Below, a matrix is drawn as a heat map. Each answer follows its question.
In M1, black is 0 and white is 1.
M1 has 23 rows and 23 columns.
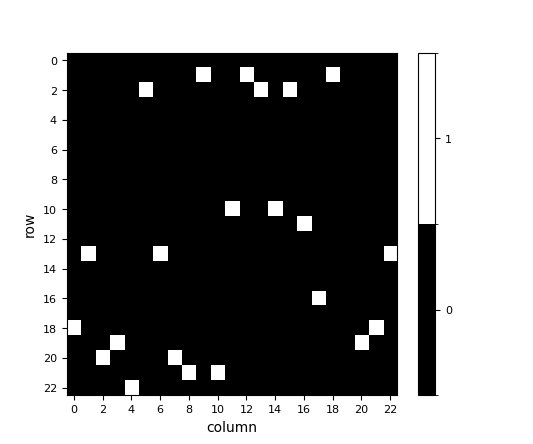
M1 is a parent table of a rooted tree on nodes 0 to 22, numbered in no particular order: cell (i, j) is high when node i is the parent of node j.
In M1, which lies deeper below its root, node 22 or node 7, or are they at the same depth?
node 22
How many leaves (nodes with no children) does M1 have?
12
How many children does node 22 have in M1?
1
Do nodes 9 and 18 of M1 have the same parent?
yes
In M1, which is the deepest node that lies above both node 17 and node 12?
1
